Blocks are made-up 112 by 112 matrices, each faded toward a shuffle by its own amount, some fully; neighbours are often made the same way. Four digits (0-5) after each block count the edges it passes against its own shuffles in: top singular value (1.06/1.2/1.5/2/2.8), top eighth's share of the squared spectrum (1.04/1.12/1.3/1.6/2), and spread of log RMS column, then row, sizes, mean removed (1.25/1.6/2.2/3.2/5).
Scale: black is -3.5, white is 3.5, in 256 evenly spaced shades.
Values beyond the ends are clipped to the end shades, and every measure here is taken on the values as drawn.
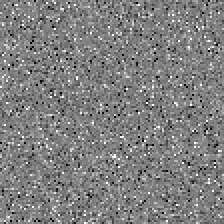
0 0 0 0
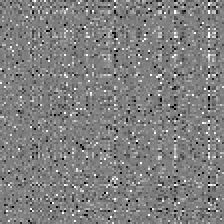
5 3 2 2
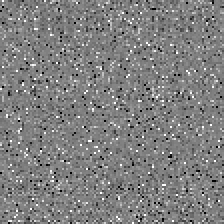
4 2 0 1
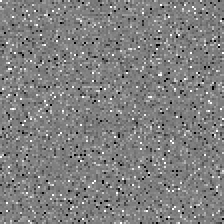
2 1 0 0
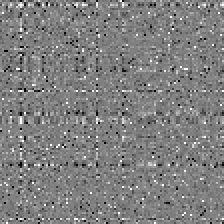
5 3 2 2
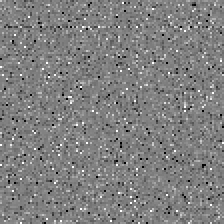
3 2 0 0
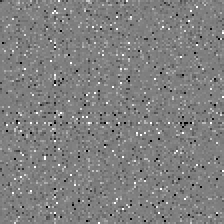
3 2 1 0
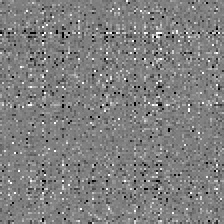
4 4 2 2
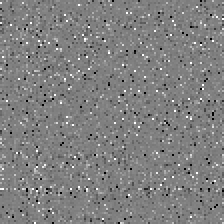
2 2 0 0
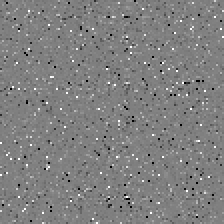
2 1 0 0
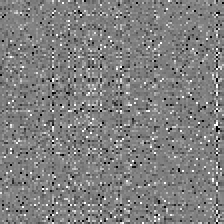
5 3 2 2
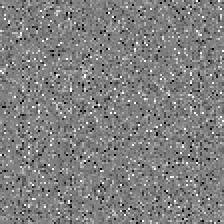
3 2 0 0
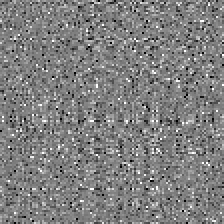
4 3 2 2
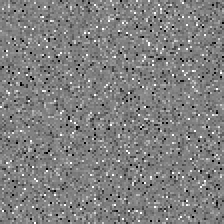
0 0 0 0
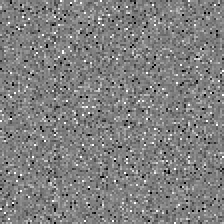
0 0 0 0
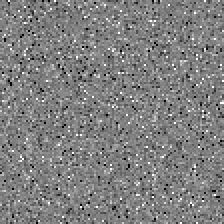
0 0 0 0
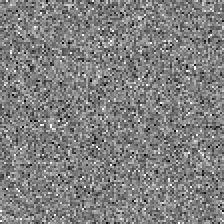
0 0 0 0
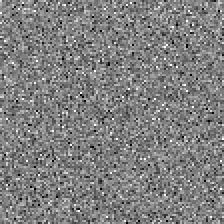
0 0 0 0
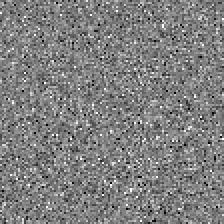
3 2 0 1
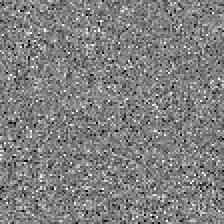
3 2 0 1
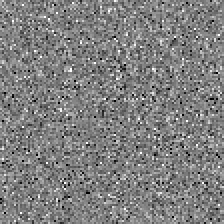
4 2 1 1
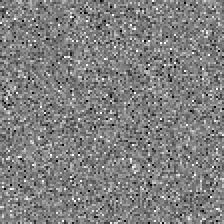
3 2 1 0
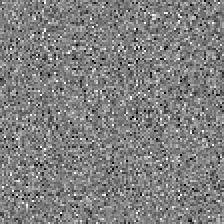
4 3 2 2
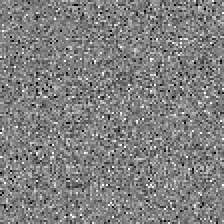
4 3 1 1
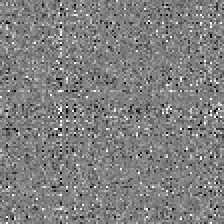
2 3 3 3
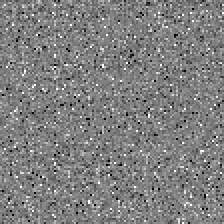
1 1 0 1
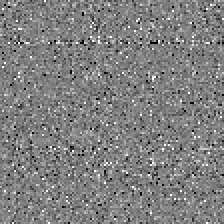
2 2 2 2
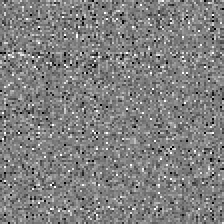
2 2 2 2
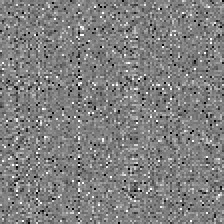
4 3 2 1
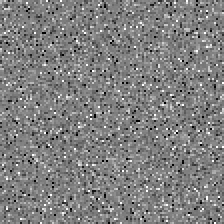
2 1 0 0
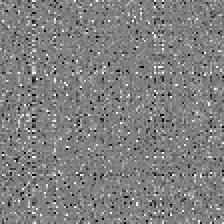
4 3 2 1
